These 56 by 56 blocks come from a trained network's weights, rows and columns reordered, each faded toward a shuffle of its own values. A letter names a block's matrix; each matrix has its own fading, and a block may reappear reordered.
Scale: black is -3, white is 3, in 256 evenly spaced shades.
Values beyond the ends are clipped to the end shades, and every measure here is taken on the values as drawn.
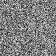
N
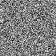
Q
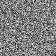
Q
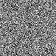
Q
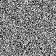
N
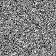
Q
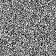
N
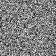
Q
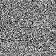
Q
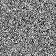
N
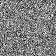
N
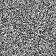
Q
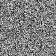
N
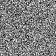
Q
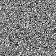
N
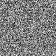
Q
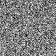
N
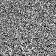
Q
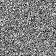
N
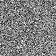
N
